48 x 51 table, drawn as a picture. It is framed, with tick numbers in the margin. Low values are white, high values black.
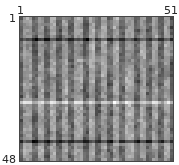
Upright stripes repeat 12 times across the table. The grain runs up and down. Rows 8, 29 and 42 differ from the rows beside them. No overall slope runs across the table.
